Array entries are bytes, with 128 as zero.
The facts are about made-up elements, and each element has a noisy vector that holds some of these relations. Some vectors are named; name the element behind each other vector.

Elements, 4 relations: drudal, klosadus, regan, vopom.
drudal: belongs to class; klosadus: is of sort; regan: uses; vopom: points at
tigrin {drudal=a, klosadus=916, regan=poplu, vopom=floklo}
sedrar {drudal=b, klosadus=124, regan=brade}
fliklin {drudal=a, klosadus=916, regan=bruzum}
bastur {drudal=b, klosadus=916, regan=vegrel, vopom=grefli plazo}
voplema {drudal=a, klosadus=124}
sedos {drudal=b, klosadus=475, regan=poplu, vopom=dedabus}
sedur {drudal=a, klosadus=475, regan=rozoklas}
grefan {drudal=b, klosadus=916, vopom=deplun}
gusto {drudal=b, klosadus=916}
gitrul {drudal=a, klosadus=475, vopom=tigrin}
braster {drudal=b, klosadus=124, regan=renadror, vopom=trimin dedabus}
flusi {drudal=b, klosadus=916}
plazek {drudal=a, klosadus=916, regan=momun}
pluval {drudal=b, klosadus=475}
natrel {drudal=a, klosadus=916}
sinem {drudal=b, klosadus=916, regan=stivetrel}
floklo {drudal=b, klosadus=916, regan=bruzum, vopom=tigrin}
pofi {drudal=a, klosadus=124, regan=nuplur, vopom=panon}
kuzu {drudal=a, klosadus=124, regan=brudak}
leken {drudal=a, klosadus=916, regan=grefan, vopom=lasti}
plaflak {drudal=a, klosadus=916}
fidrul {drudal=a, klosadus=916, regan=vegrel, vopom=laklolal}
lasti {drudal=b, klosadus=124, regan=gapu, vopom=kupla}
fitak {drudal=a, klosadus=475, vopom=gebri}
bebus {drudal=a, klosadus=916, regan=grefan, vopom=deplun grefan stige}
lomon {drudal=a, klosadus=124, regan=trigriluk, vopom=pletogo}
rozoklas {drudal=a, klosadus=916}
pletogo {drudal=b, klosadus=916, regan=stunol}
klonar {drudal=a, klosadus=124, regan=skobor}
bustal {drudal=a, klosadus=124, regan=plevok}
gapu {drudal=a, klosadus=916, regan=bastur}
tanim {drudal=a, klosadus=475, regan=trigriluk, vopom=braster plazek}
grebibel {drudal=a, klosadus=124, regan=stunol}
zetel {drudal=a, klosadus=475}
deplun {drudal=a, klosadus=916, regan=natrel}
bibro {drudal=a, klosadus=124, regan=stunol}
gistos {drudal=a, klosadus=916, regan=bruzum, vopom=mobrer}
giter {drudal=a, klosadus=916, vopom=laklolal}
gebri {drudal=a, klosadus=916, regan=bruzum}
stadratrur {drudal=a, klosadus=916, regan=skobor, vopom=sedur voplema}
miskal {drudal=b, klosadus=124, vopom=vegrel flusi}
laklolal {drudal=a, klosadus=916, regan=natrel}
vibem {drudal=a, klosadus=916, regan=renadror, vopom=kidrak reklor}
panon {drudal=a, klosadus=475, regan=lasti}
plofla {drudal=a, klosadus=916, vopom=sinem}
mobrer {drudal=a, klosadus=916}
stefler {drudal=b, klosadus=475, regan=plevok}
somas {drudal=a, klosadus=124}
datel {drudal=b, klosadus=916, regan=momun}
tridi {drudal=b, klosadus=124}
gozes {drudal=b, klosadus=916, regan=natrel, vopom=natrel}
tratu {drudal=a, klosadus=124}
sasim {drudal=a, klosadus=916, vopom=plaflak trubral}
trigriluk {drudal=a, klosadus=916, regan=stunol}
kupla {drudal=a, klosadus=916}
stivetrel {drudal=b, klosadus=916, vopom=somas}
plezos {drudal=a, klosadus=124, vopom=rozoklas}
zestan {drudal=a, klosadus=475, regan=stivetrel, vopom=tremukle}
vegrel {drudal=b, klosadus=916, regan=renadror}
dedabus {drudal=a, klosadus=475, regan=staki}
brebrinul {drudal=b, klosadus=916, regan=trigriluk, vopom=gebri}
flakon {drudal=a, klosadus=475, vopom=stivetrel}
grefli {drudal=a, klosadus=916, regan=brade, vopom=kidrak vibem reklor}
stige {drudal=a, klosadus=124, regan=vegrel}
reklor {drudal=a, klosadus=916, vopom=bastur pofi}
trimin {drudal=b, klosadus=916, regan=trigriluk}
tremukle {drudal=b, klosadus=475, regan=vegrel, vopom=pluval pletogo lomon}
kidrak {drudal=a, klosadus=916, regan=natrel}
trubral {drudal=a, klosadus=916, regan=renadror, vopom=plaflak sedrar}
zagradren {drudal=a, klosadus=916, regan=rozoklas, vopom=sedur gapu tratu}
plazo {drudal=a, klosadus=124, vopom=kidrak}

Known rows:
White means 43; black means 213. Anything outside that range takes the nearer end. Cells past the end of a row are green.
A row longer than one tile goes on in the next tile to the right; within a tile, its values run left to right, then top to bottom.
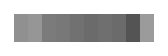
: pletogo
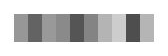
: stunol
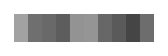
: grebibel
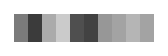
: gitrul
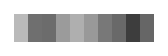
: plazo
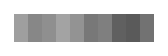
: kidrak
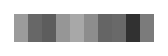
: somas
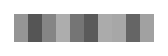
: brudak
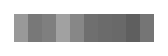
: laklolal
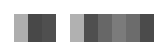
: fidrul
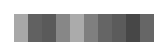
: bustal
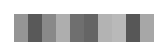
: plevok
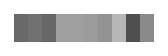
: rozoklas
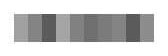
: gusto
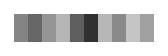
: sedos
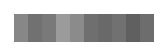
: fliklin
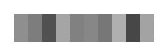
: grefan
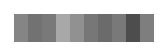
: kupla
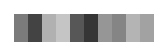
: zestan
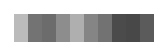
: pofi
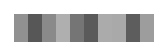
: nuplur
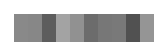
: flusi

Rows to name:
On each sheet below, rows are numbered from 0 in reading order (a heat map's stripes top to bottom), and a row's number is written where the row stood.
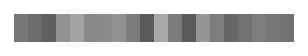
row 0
plofla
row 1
gozes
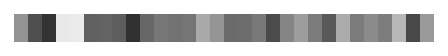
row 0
stige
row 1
plaflak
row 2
stivetrel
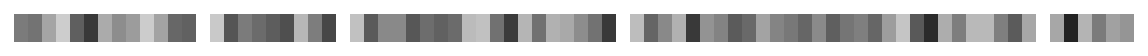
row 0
pluval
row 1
vibem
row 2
bastur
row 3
dedabus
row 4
vegrel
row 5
sasim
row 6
stefler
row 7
panon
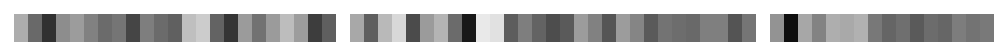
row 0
miskal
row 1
sedur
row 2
renadror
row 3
braster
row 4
datel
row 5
tremukle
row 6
brebrinul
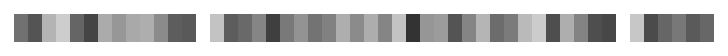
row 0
zetel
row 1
gapu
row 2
natrel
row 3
bruzum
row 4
trubral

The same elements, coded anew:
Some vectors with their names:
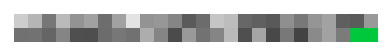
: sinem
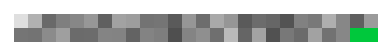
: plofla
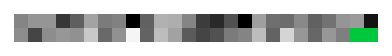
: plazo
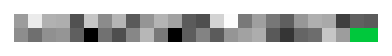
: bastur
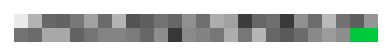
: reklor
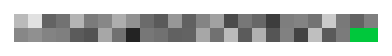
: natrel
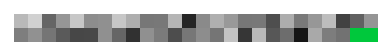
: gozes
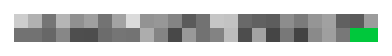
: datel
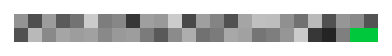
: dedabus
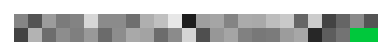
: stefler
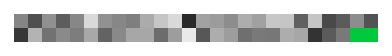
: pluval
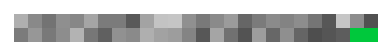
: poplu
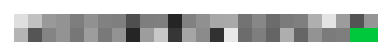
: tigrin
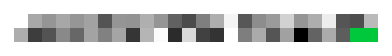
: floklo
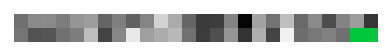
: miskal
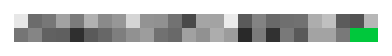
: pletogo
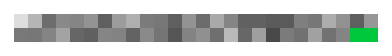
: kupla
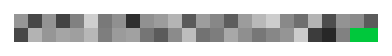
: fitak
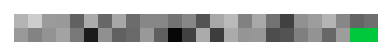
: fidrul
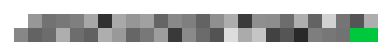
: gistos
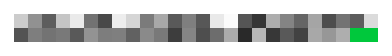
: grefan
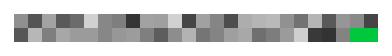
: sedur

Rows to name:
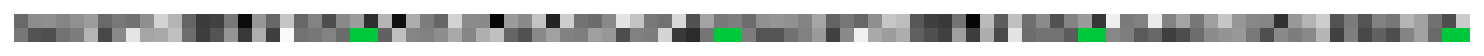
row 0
tridi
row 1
tanim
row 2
sedrar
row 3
trimin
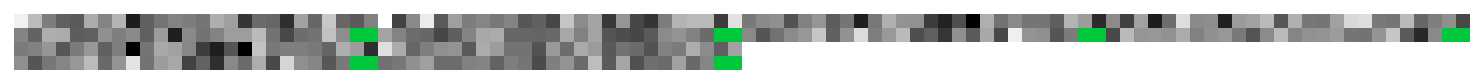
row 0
grefli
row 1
trigriluk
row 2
plezos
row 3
zestan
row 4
pofi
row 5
giter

